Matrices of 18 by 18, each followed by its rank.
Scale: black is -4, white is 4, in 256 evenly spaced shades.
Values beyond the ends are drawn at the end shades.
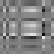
one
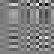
one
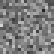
full rank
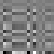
one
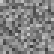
full rank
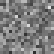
full rank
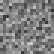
full rank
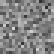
full rank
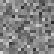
full rank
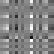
one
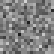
full rank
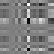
one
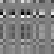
one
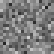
full rank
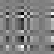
one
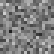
full rank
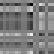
one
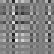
one
